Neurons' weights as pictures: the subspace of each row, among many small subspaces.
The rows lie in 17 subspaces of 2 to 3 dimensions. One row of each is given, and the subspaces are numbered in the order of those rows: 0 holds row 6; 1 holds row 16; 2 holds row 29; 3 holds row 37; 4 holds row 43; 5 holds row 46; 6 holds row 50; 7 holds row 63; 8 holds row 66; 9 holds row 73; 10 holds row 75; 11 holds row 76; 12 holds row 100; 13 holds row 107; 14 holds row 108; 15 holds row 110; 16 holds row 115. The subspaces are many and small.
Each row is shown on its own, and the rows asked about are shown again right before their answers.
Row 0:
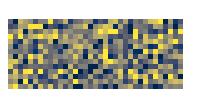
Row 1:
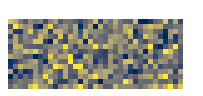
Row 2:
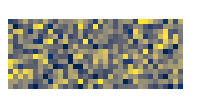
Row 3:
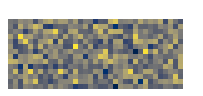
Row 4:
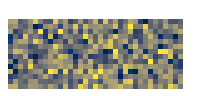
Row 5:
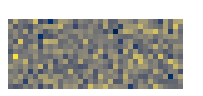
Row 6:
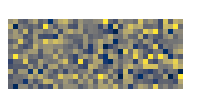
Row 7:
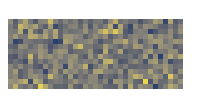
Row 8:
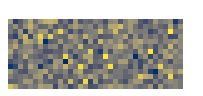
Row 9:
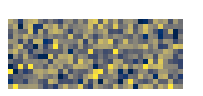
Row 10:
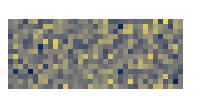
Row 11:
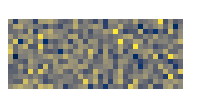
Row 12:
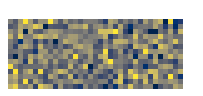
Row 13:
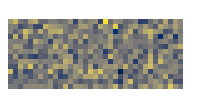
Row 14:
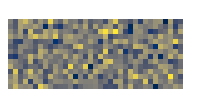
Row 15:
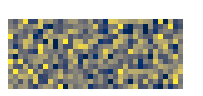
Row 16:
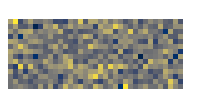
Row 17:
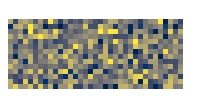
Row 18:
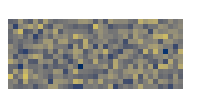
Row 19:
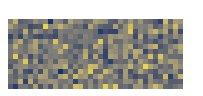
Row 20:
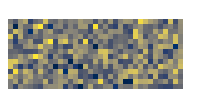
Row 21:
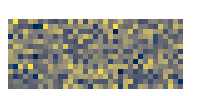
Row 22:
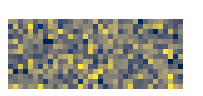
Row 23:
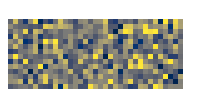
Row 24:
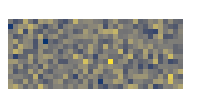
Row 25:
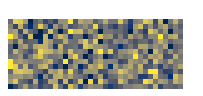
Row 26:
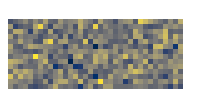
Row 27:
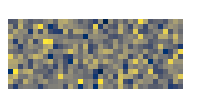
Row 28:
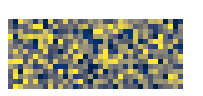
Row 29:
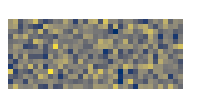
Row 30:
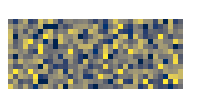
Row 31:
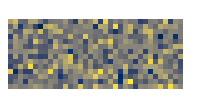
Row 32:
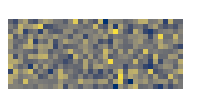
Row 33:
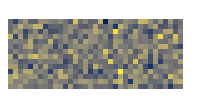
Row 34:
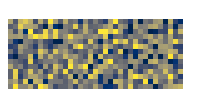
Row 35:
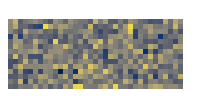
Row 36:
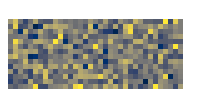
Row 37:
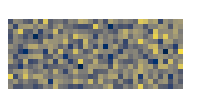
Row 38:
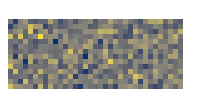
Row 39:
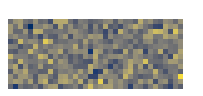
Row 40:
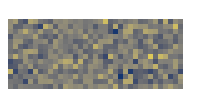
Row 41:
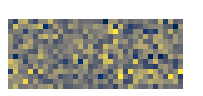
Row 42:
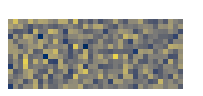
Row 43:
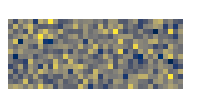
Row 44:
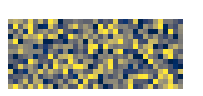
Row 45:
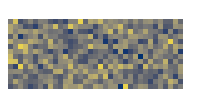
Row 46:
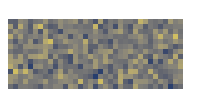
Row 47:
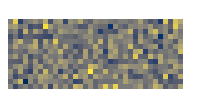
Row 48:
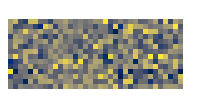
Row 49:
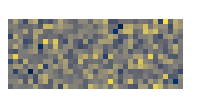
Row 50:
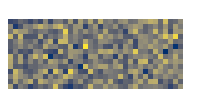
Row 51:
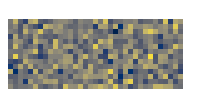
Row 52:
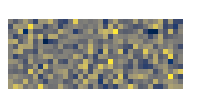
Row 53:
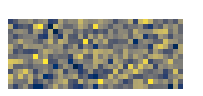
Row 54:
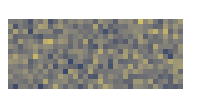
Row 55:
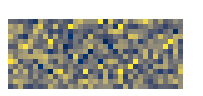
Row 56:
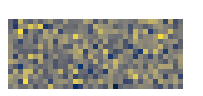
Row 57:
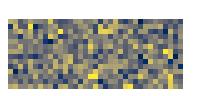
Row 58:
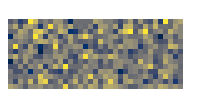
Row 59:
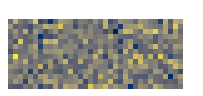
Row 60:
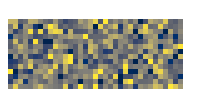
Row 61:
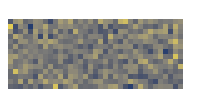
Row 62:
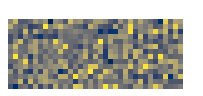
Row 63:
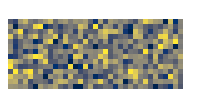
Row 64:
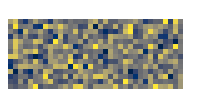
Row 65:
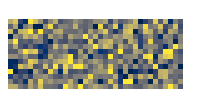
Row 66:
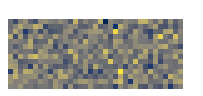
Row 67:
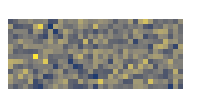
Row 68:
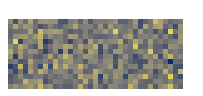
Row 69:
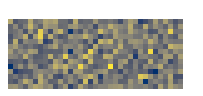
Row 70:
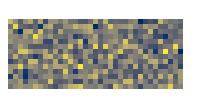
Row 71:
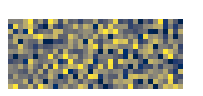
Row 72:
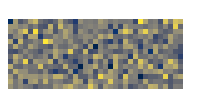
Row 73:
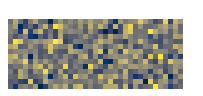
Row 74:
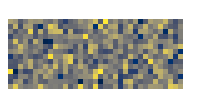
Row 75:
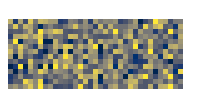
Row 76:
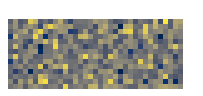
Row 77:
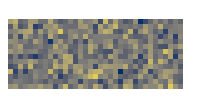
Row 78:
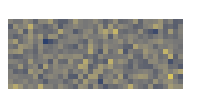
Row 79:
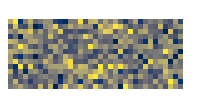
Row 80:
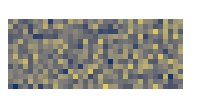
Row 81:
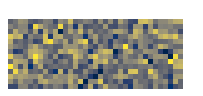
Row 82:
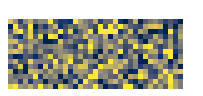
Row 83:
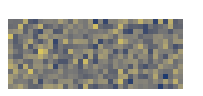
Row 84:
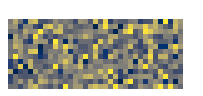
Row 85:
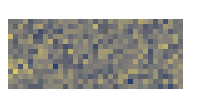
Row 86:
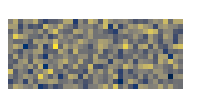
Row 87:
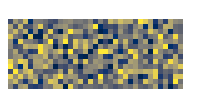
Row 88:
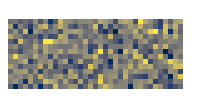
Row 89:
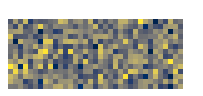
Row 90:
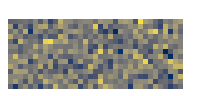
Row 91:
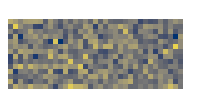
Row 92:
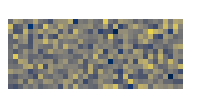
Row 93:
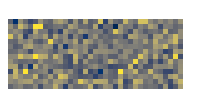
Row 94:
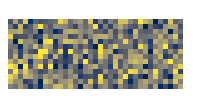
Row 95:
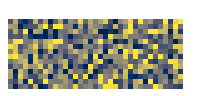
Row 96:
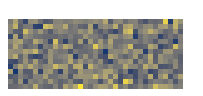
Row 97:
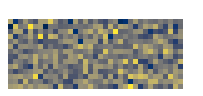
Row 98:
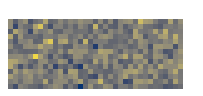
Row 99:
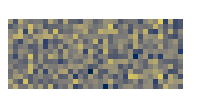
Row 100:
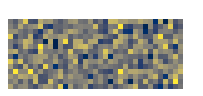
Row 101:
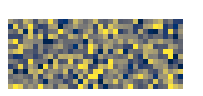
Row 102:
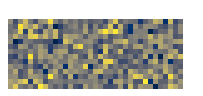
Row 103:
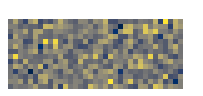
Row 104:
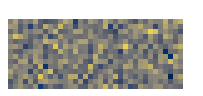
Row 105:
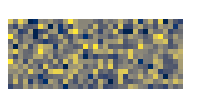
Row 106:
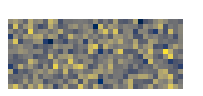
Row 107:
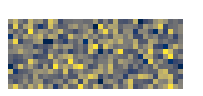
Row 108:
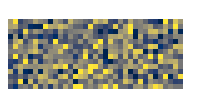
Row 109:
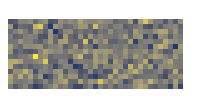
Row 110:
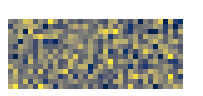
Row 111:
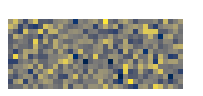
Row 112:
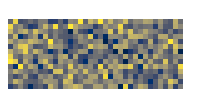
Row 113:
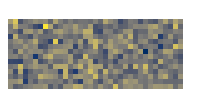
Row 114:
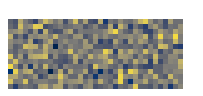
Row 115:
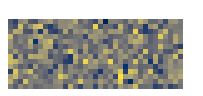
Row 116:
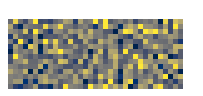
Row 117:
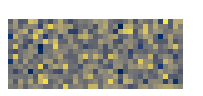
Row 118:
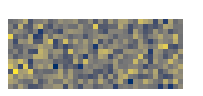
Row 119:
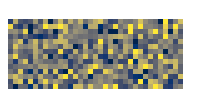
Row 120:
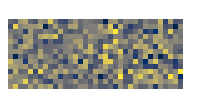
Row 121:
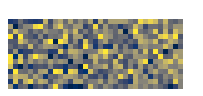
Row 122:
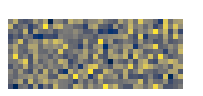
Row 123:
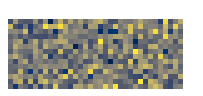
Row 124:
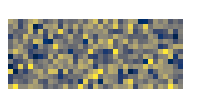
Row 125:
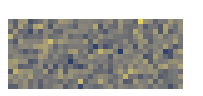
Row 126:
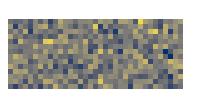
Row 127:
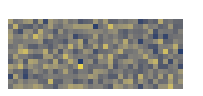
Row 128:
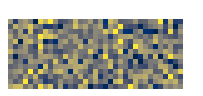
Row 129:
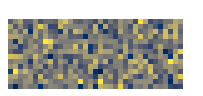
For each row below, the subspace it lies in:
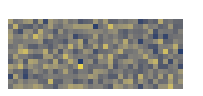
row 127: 3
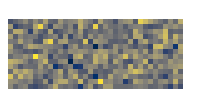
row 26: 7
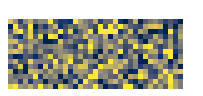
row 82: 8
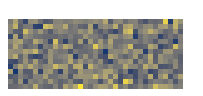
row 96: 15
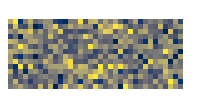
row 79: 1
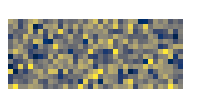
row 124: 2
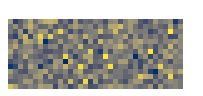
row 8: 11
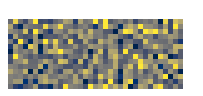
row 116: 10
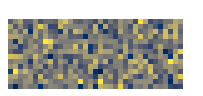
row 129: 16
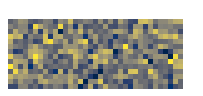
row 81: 2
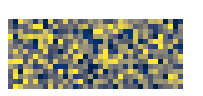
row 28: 3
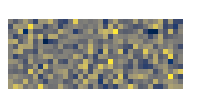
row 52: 5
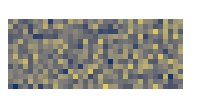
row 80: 14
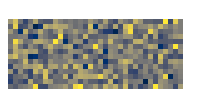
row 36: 9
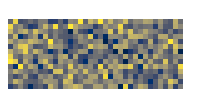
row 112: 1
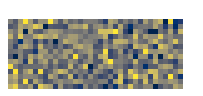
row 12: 15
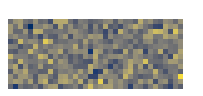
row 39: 2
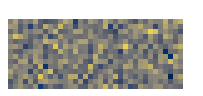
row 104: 2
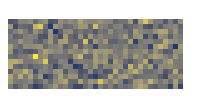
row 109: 9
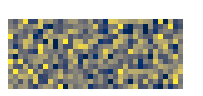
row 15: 12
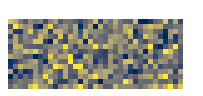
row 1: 7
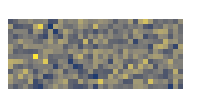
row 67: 9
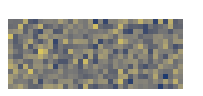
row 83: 10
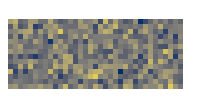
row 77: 8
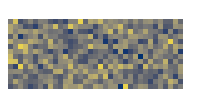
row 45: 1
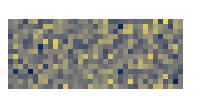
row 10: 12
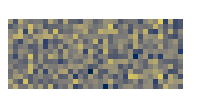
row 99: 3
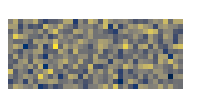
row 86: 2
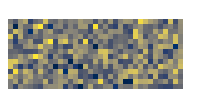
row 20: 15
